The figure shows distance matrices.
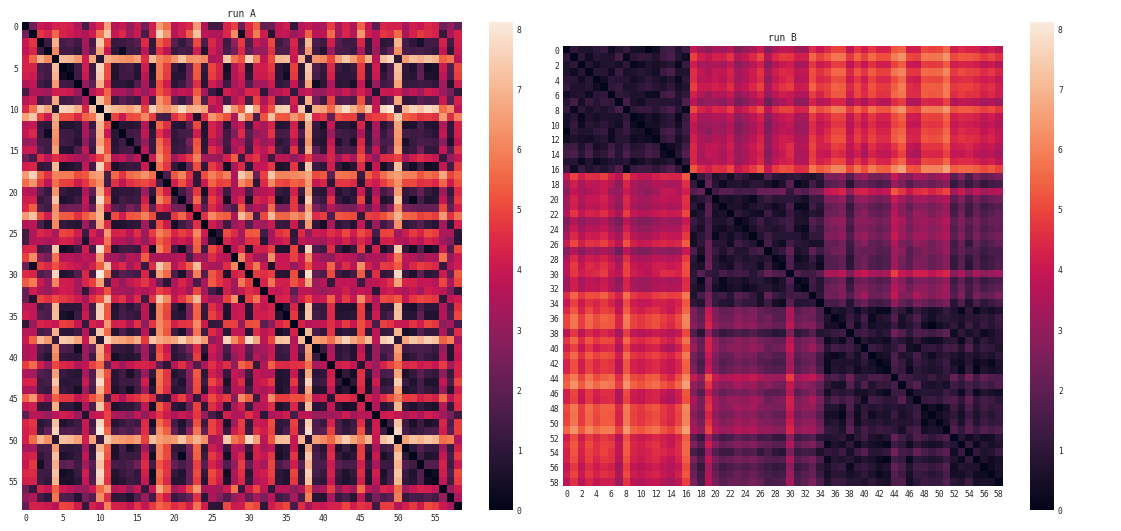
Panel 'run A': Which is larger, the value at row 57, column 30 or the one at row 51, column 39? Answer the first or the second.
the first
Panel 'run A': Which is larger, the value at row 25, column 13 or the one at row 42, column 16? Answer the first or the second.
the first
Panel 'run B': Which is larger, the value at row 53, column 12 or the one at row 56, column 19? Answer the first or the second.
the first
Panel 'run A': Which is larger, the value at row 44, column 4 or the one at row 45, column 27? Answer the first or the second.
the first
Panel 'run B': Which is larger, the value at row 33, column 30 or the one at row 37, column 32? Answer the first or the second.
the second
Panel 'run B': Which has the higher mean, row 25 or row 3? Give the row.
3
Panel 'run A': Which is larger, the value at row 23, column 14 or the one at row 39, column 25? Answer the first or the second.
the first
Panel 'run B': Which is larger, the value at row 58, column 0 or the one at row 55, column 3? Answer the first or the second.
the second
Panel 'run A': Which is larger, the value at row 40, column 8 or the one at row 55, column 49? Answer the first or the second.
the first
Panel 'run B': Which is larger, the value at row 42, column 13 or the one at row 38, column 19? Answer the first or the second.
the first
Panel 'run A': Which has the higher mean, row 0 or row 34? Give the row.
0
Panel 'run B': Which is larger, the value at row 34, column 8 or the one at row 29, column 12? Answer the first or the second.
the first
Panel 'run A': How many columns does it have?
59
